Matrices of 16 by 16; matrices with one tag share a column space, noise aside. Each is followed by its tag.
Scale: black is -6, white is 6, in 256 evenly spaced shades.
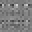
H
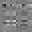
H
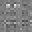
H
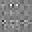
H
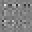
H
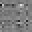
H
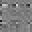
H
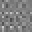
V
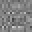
V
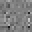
V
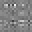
H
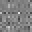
V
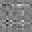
H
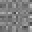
V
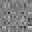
V
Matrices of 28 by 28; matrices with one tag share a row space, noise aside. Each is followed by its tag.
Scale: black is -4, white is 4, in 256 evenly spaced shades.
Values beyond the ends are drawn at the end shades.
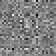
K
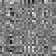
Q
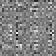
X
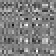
K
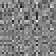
K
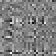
Q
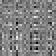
X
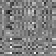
Q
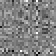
K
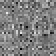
K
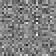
K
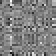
Q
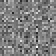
K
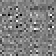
X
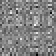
X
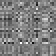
K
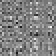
X
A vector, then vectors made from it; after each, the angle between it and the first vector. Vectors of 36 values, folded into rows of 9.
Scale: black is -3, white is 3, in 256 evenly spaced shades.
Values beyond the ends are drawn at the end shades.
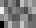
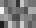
nearly parallel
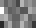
nearly parallel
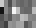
orthogonal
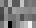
orthogonal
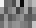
orthogonal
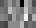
orthogonal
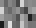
nearly parallel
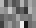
partly aligned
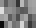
nearly parallel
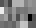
partly aligned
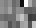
orthogonal
